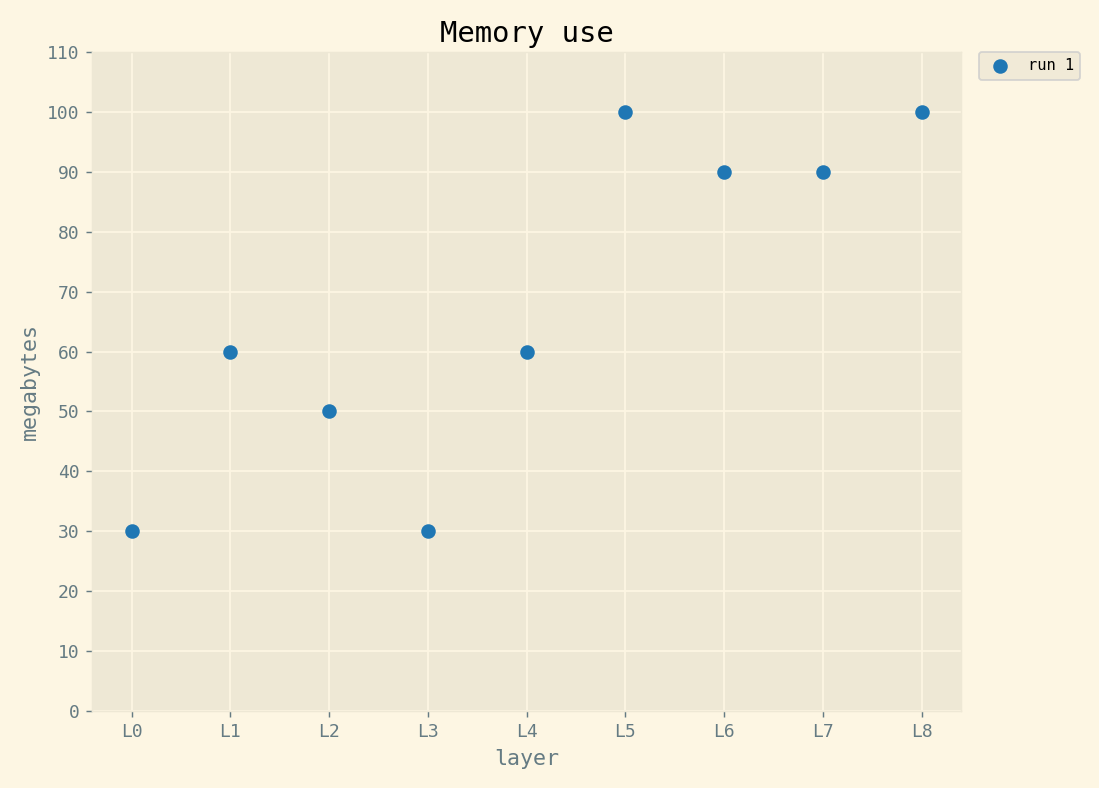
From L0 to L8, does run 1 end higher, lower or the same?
higher
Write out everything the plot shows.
Title: Memory use
x-axis: layer, ticks L0 L1 L2 L3 L4 L5 L6 L7 L8
y-axis: megabytes, ticks 0 10 20 30 40 50 60 70 80 90 100 110
Legend: run 1
Values:
run 1: 30 60 50 30 60 100 90 90 100
